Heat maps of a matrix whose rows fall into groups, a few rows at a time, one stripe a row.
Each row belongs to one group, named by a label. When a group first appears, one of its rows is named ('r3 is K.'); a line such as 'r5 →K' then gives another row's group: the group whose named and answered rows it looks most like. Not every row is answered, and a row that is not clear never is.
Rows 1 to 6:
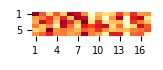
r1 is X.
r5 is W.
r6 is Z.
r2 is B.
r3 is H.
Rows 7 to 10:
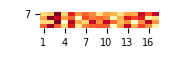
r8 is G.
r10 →G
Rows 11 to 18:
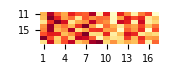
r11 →H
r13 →Z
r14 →X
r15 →G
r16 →X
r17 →X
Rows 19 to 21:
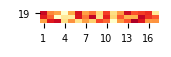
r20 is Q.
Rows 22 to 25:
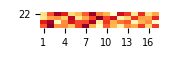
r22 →Z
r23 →W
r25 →X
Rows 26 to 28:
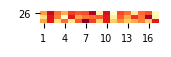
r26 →H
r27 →H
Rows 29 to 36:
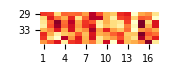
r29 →Z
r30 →Z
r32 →B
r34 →Q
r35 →Q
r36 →H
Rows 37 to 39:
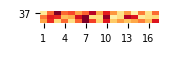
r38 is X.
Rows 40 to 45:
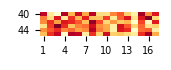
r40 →Q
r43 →Z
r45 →H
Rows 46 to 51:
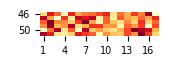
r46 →H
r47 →Q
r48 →X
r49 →G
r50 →B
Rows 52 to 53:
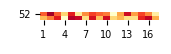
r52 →G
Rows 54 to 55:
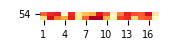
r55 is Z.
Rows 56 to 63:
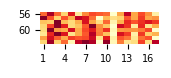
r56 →G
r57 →X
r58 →B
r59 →Z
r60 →H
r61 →Z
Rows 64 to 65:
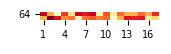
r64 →Q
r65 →G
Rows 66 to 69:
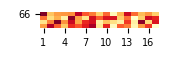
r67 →W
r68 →B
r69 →H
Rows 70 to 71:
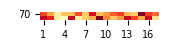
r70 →Q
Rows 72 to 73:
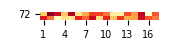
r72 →G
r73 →Q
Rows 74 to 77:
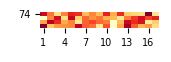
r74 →H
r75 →B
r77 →X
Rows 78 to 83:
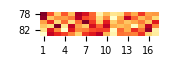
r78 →X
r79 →X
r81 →W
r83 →Z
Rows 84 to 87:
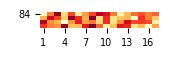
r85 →H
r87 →Z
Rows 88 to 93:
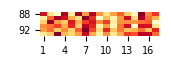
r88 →Q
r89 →B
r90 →H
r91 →B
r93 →B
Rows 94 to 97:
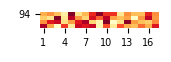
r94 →W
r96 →X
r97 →Q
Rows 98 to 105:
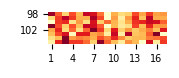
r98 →X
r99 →B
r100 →B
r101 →X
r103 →H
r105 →Z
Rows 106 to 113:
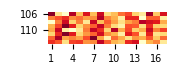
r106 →Q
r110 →Q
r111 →Z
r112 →X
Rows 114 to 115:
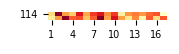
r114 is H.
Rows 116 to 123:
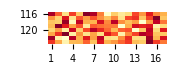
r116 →X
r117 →B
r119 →G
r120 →Q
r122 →Q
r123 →Q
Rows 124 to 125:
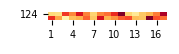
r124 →W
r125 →Q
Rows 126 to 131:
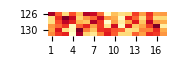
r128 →B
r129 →H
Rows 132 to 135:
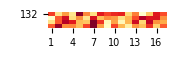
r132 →W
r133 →B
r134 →B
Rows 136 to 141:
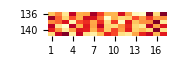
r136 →Q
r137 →X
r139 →Q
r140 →H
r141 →G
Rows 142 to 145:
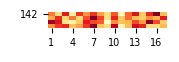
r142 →B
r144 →X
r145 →X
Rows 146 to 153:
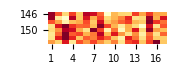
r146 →X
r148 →Q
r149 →Z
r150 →B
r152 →Z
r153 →B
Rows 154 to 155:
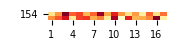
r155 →H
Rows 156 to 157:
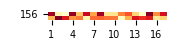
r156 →Q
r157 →G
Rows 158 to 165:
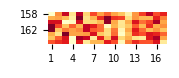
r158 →B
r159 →W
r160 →G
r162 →X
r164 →H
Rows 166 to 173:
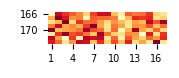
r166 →Z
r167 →G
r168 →B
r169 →X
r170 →X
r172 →Q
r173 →H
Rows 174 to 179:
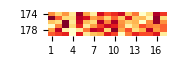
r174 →W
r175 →H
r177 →W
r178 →Q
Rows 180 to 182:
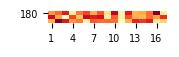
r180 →H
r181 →Q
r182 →G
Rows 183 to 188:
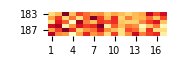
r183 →B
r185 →H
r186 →H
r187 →Z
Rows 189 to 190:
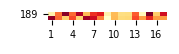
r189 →B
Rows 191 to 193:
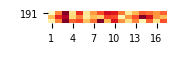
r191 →W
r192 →G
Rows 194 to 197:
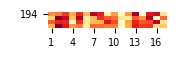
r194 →B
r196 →G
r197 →G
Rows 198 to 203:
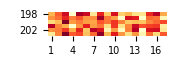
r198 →H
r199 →Z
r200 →W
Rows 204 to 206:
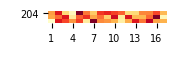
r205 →H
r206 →B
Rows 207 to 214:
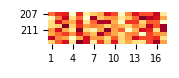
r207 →G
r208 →B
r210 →B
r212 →Z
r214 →H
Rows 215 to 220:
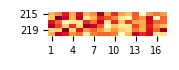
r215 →W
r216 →G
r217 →Q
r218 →X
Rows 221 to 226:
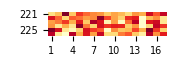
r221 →B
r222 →Z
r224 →W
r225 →X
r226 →Q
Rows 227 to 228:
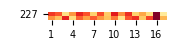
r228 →B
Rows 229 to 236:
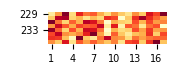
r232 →H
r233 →X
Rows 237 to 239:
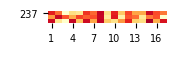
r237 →Q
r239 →Q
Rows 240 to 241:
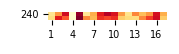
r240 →W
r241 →H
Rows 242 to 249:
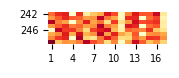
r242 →G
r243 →Z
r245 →Z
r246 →Z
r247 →W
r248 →G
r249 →X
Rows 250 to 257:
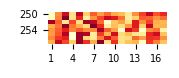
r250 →B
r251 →W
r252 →X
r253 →B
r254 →Z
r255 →H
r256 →G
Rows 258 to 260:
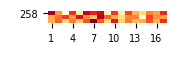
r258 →Q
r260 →Q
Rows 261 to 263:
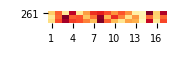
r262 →W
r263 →Z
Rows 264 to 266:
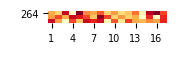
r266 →Q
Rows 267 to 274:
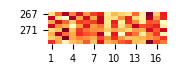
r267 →B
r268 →Q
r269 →H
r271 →B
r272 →H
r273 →W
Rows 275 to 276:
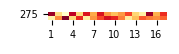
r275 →Q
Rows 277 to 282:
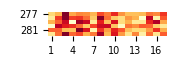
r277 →W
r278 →Z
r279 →H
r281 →H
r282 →W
